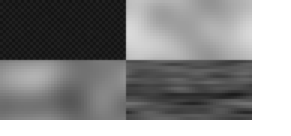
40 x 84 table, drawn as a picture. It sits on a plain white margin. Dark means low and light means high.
It is made of 2 by 2 panels. Panel 1,1: very low, checkered, faint in contrast. Panel 1,2: high, smooth. Panel 2,1: middling, smooth. Panel 2,2: low, streaked across.
